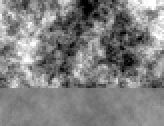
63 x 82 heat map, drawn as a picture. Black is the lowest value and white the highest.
There are no regular stripes. The ninth with the lowest average is the top middle. The bottom part is calmer, past a seam about 70% of the way down. There is no overall slope.
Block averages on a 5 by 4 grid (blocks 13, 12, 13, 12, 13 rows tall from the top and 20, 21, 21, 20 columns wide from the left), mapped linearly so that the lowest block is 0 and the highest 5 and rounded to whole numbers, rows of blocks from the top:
3 2 0 5
5 1 1 3
4 1 2 2
3 3 2 2
3 3 2 3
